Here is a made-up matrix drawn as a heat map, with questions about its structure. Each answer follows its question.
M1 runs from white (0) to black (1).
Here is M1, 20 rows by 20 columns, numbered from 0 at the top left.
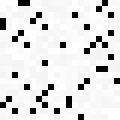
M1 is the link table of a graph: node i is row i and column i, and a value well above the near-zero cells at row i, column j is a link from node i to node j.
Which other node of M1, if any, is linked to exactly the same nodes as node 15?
node 10
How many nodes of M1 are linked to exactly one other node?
7
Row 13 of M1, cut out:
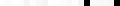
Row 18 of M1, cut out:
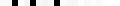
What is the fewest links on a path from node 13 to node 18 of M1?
6
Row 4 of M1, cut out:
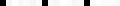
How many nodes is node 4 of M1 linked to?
3
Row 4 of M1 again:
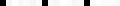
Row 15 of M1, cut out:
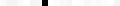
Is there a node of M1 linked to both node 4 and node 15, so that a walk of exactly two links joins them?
yes
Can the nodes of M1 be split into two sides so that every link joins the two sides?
no
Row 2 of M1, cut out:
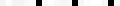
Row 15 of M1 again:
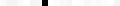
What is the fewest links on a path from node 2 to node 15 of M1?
6
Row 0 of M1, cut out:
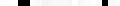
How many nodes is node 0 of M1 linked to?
3
